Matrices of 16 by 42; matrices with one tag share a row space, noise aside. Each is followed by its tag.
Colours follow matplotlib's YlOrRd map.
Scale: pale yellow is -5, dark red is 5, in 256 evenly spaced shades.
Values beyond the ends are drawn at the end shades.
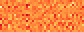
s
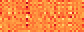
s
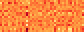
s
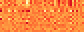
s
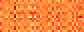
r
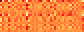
s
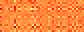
r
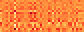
r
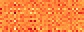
r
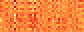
r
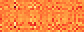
r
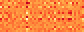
s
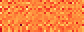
s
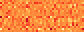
s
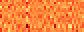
s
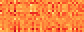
r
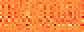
s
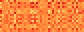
r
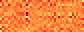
s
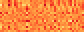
s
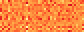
s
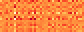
r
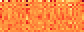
s
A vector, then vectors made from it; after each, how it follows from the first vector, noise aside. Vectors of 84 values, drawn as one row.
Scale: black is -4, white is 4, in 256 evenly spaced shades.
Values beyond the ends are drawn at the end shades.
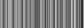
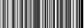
scaled up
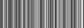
negated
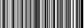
scaled up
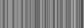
shrunk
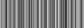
wrapped around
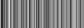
reversed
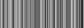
copied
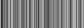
reversed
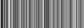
reversed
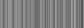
shrunk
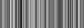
wrapped around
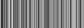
reversed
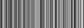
negated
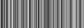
reversed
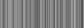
shrunk
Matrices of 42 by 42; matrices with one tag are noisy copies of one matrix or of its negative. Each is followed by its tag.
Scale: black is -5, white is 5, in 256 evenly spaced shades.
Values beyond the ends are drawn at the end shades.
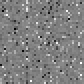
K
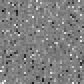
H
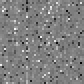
K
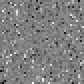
H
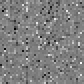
K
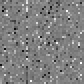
K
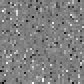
H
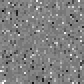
H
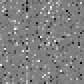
K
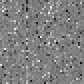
K
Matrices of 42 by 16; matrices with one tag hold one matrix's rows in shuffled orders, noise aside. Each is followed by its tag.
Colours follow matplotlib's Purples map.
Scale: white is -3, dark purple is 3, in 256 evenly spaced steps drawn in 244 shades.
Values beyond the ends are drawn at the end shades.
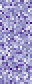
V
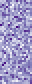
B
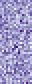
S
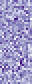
S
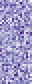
S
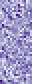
B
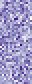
S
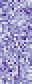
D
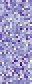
S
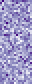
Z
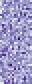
D
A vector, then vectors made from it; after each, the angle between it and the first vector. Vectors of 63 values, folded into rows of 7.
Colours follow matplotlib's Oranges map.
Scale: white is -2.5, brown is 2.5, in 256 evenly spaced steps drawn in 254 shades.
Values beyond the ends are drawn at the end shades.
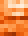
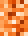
orthogonal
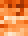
nearly opposite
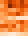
nearly opposite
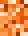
orthogonal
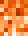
partly opposed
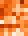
partly opposed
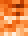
nearly opposite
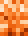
partly aligned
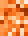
orthogonal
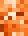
orthogonal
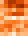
nearly opposite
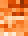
nearly opposite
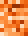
partly opposed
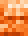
nearly parallel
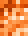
partly opposed
